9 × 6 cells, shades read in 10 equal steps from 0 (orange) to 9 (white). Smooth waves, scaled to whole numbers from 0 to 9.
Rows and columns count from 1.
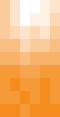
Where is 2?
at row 6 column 3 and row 6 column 4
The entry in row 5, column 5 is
3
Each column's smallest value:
0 0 0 0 0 0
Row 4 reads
4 4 6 5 5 4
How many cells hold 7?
5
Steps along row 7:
down up same down up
